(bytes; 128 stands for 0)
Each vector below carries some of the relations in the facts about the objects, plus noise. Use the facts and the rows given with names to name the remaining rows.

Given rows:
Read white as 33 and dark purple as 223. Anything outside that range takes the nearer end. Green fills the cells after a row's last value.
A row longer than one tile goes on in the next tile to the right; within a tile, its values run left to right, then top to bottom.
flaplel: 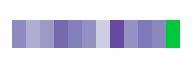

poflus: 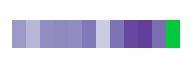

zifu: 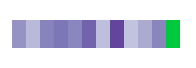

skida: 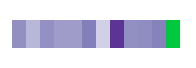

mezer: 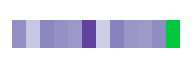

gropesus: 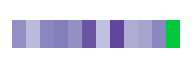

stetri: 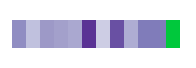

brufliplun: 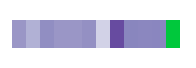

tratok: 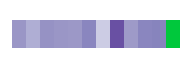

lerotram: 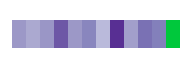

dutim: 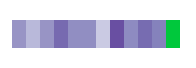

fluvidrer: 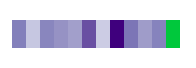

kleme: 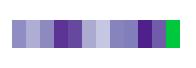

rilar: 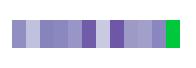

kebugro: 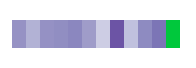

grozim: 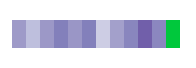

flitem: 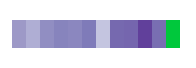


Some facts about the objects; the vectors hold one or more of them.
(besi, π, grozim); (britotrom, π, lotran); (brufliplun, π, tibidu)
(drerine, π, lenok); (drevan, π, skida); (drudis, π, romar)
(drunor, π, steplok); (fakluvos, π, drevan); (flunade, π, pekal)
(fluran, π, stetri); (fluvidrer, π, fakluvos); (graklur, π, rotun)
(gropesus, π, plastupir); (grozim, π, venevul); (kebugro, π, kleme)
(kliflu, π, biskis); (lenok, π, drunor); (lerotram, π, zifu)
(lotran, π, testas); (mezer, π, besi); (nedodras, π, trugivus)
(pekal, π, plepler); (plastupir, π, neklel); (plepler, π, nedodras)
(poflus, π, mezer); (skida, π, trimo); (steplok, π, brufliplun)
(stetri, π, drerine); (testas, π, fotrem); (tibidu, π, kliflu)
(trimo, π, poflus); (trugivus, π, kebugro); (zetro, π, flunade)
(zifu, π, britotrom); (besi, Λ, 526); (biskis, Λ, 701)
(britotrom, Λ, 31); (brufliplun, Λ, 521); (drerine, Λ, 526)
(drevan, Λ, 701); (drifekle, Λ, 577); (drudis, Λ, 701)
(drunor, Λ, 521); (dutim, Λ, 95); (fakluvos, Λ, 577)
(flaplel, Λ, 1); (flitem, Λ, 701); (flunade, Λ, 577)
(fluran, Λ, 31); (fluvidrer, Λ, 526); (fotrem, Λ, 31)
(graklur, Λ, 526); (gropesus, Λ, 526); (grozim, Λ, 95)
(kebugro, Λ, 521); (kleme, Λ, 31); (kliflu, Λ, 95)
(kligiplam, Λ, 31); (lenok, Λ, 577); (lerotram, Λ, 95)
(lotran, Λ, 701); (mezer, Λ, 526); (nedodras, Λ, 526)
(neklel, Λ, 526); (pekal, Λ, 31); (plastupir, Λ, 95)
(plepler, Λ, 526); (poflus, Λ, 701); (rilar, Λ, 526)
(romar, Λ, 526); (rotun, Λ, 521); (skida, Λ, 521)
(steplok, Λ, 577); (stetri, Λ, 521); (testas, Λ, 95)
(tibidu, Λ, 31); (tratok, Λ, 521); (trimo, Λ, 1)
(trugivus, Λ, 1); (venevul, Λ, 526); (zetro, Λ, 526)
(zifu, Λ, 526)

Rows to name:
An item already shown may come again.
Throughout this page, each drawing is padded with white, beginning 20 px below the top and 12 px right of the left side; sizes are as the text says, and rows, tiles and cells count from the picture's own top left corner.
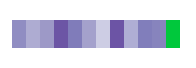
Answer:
trugivus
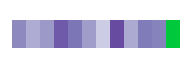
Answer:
trugivus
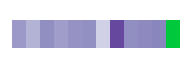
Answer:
brufliplun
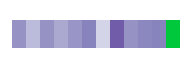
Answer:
rotun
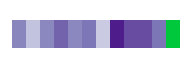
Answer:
fakluvos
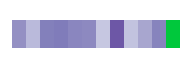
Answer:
neklel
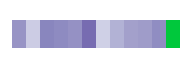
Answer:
venevul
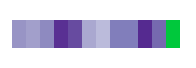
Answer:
fotrem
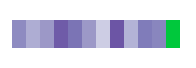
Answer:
trugivus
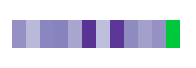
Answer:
zetro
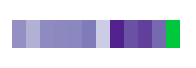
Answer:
drevan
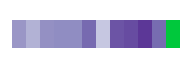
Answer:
drudis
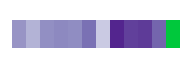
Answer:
drevan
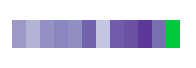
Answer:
drudis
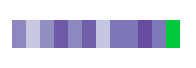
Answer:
lenok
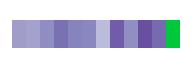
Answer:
lotran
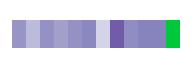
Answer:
rotun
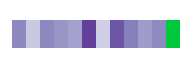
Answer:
graklur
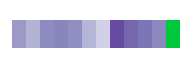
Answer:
kliflu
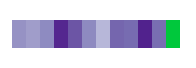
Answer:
britotrom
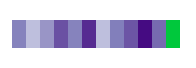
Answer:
fluran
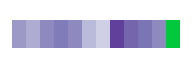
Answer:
kliflu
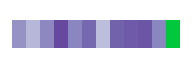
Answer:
flunade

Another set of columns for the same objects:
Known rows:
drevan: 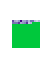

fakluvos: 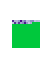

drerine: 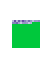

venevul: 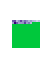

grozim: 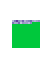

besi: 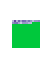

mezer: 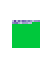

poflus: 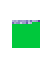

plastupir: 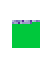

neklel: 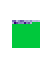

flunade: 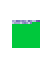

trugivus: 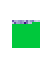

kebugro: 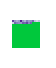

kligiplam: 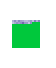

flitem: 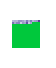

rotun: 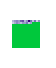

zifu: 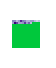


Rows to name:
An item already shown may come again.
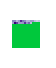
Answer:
zifu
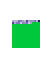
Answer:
drudis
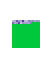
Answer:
lerotram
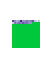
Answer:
brufliplun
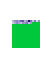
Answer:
rotun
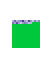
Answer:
graklur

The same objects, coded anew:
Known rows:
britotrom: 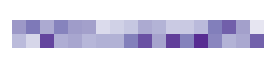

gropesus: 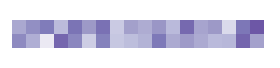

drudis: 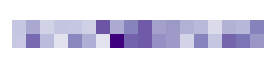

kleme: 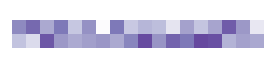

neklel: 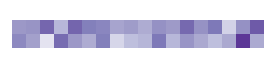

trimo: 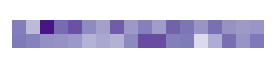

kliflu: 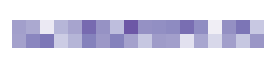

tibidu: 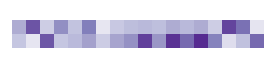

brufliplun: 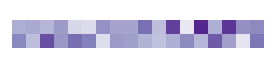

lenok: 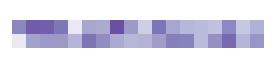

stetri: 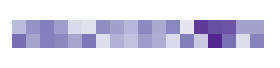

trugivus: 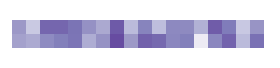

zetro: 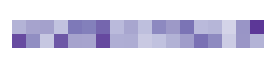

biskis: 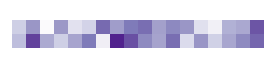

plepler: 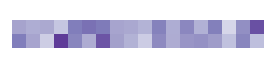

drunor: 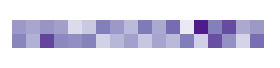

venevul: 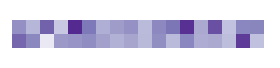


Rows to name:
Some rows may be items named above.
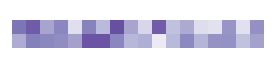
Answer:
flunade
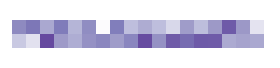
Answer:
kleme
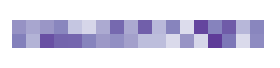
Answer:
kebugro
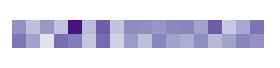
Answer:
zifu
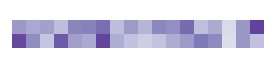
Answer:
zetro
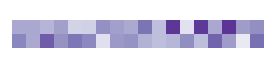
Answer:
brufliplun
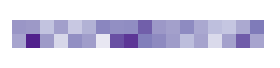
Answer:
poflus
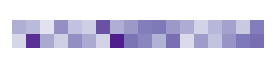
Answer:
lotran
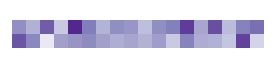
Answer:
venevul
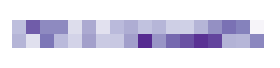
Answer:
fluran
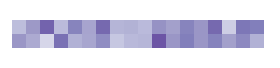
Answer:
drerine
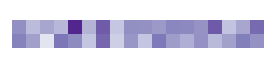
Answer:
zifu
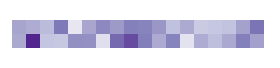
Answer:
drevan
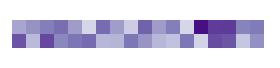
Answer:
rotun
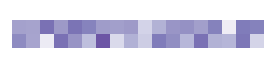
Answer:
fluvidrer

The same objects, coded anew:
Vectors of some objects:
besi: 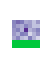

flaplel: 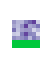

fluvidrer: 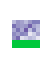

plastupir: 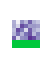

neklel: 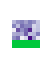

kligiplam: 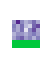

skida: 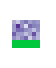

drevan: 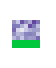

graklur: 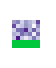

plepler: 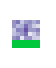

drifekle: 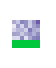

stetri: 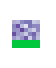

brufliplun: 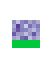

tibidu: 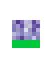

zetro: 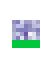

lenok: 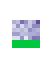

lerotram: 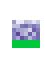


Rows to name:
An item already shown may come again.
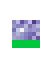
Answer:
biskis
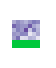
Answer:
fluvidrer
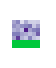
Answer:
zifu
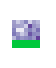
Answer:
lotran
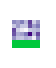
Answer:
drudis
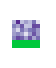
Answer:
fotrem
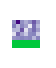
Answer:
kleme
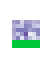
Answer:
zetro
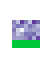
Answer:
biskis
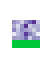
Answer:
trugivus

